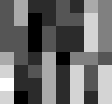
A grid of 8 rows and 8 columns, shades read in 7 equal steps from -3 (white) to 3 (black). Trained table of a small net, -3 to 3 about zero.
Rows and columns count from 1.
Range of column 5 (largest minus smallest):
2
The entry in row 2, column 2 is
-1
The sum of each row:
6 5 8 8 5 -1 -1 2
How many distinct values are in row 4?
5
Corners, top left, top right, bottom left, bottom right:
1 0 -2 -2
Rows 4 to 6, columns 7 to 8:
-2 0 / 0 1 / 1 -2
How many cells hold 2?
17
